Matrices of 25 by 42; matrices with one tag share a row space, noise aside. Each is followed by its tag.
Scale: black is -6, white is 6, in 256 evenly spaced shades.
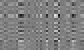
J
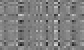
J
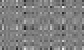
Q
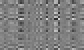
J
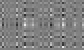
Q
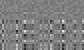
Q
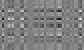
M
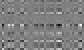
M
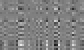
J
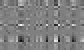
J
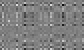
Q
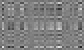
M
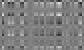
M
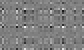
Q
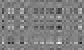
M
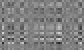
M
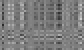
M
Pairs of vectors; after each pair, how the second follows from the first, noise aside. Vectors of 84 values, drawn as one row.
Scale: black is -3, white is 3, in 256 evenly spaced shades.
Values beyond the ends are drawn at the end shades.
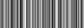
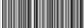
wrapped around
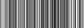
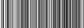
wrapped around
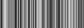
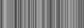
shrunk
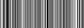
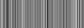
shrunk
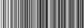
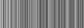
shrunk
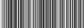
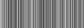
shrunk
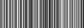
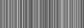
shrunk
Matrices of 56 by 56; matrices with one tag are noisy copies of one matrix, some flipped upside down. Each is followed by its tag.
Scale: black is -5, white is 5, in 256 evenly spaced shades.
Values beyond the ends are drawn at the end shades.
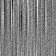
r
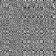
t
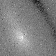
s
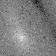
s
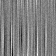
r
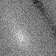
s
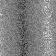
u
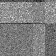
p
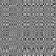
t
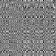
t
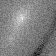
s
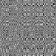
t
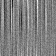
r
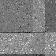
p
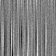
r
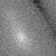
s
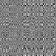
t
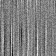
r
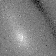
s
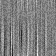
r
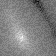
s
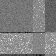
p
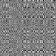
t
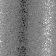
u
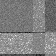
p
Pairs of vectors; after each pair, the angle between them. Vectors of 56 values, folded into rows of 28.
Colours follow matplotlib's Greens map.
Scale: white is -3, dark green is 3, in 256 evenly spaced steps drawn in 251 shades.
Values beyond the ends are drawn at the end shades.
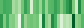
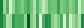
orthogonal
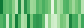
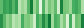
orthogonal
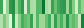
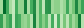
nearly opposite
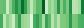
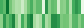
nearly opposite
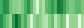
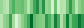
nearly opposite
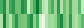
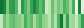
partly aligned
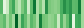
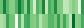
nearly opposite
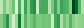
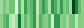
nearly parallel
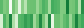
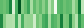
partly opposed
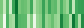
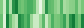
partly aligned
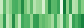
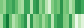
partly opposed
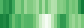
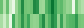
partly opposed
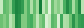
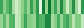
nearly opposite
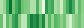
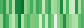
orthogonal
